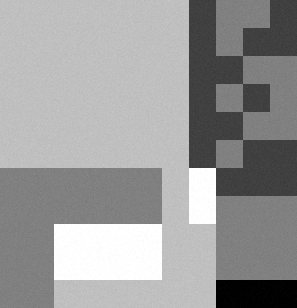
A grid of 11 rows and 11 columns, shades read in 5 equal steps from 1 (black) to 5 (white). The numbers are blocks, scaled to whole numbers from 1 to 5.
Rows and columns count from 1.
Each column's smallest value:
3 3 3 3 3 3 4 2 1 1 1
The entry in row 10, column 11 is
3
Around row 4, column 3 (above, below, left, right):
4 4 4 4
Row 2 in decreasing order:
4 4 4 4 4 4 4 3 2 2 2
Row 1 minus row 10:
1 1 -1 -1 -1 -1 0 -2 0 0 -1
